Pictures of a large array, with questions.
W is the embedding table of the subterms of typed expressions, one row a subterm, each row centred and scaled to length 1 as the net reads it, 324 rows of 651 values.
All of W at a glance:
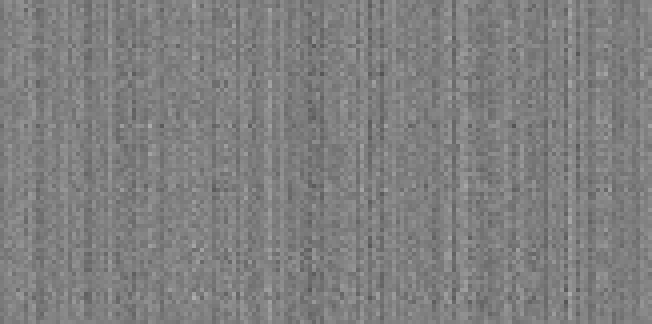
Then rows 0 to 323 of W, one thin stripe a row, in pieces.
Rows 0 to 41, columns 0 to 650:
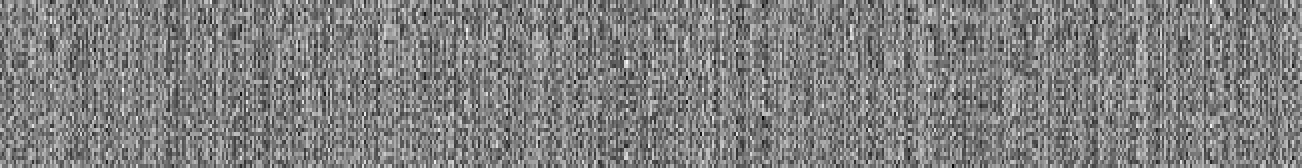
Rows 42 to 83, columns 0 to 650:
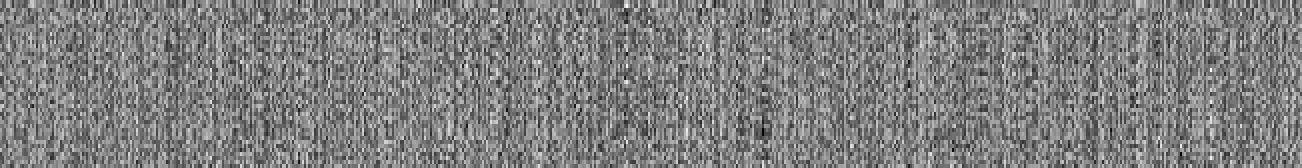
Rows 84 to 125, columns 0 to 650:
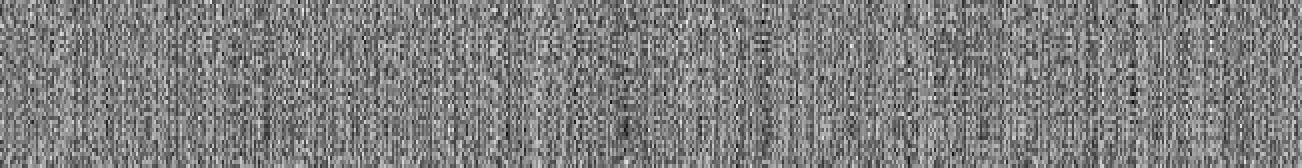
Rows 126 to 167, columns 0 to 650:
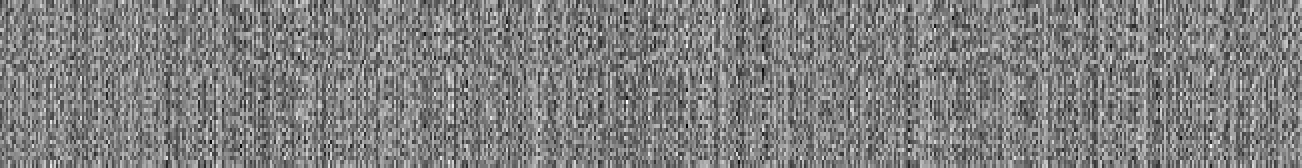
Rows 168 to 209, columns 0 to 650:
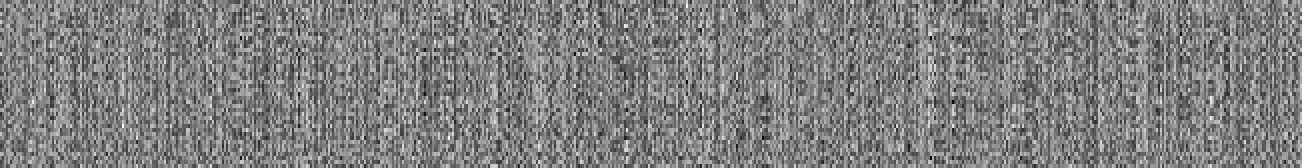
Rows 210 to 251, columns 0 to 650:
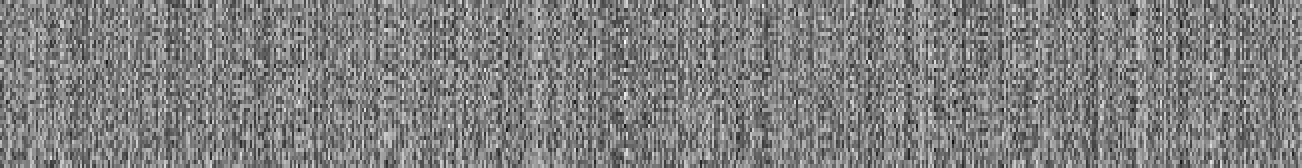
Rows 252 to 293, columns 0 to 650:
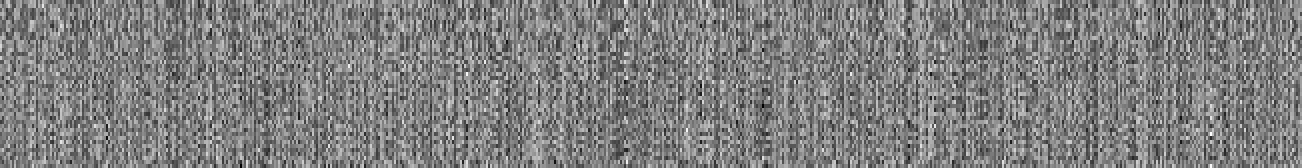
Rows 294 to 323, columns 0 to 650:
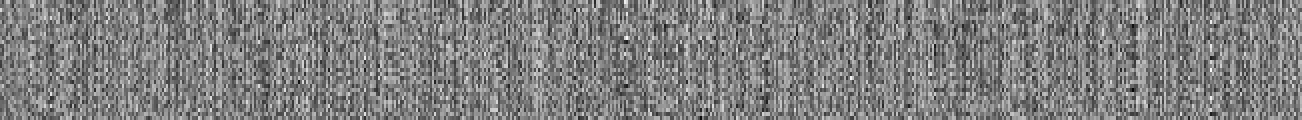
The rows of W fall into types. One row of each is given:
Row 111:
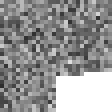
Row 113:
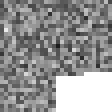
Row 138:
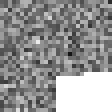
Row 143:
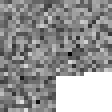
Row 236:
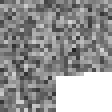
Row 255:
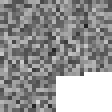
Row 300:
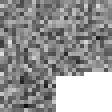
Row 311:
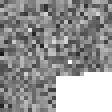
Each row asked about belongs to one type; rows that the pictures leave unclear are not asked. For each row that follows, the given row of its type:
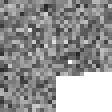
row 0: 311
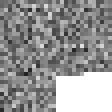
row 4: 138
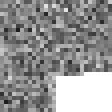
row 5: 111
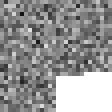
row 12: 311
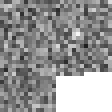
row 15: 143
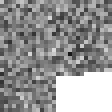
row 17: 311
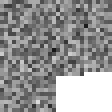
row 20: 255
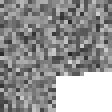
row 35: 311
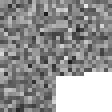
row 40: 300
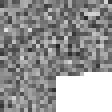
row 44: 138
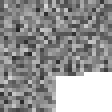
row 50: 113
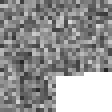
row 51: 236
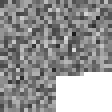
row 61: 138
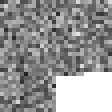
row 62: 300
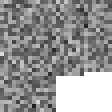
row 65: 255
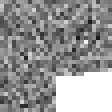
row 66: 111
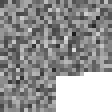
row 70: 138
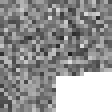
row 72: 111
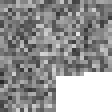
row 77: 236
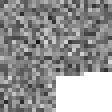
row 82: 311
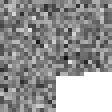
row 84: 311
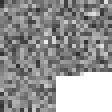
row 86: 138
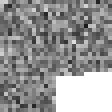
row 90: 111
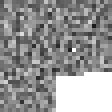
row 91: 113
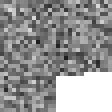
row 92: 143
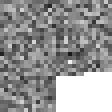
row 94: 143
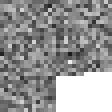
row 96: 143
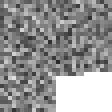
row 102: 113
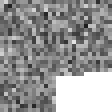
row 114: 111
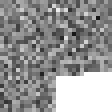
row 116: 111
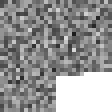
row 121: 138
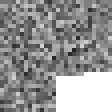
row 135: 236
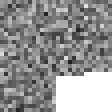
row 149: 300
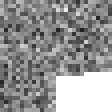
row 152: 111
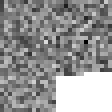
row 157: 113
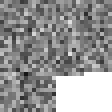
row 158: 255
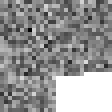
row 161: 111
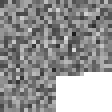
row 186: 138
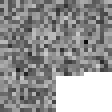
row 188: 236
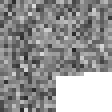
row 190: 236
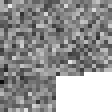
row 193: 143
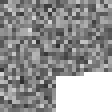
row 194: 300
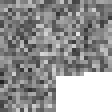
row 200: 236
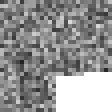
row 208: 236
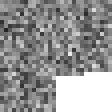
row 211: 255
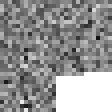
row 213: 138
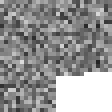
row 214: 311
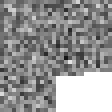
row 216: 113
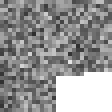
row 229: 311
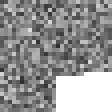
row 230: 300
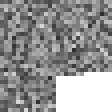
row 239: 143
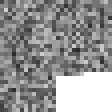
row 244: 236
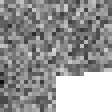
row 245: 111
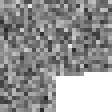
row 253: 111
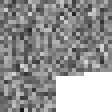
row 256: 255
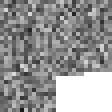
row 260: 255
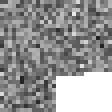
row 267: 300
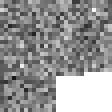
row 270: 255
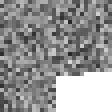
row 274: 311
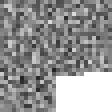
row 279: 113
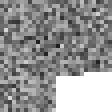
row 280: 111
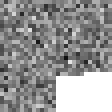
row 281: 311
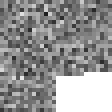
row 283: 236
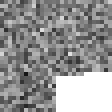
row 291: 300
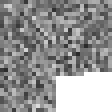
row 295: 113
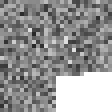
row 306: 311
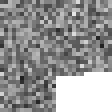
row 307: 300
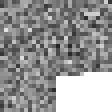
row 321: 138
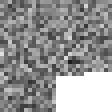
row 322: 300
